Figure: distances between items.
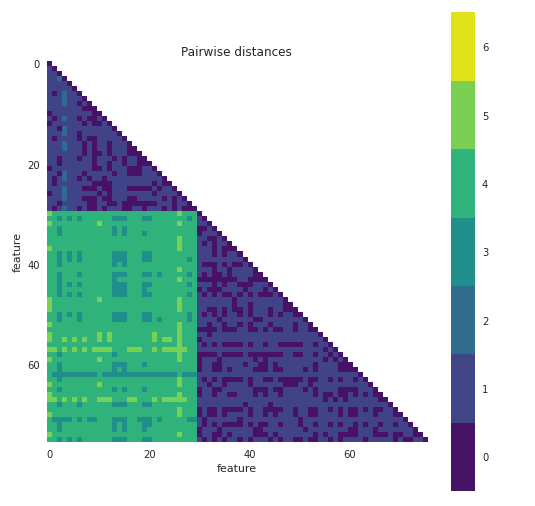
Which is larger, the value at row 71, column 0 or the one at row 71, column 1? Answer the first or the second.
the first
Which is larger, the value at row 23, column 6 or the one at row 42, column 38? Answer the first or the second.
the second
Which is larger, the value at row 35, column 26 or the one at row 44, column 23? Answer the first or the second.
the first
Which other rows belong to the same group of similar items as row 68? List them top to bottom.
30, 31, 32, 33, 34, 35, 36, 37, 38, 39, 40, 41, 42, 43, 44, 45, 46, 47, 48, 49, 50, 51, 52, 53, 54, 55, 56, 57, 58, 59, 60, 61, 62, 63, 64, 65, 66, 67, 69, 70, 71, 72, 73, 74, 75
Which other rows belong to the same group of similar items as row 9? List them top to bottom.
0, 1, 2, 3, 4, 5, 6, 7, 8, 10, 11, 12, 13, 14, 15, 16, 17, 18, 19, 20, 21, 22, 23, 24, 25, 26, 27, 28, 29
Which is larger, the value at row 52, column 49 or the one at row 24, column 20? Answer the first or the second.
the second
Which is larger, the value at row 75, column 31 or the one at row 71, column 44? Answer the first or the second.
the second
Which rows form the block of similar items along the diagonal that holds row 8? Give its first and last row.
0 to 29
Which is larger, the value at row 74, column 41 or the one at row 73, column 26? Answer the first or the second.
the second
